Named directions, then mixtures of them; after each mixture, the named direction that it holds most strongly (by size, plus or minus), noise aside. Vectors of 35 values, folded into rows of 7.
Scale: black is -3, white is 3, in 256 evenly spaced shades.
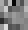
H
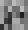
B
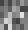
B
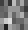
H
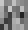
B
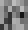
B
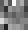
H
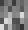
B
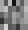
H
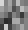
B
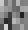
B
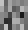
B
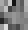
H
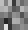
H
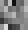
H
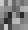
B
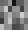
B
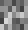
B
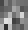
B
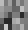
B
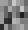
B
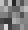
H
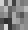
H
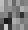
B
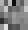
H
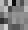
H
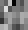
H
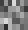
H
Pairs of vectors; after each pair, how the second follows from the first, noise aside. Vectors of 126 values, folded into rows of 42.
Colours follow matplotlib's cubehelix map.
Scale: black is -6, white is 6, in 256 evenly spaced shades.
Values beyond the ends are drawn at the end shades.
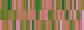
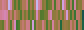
negated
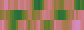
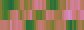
wrapped around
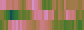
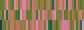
shuffled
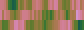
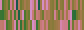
shuffled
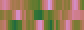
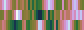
scaled up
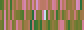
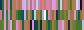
scaled up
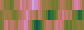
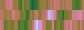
negated
